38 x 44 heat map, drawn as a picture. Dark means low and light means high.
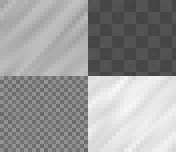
The table splits into 2 rows of 2 panels. Panel 1,1: high, slanting up to the right, faint in contrast. Panel 1,2: low, checkered, faint in contrast. Panel 2,1: middling, checkered. Panel 2,2: very high, slanting up to the right, faint in contrast.
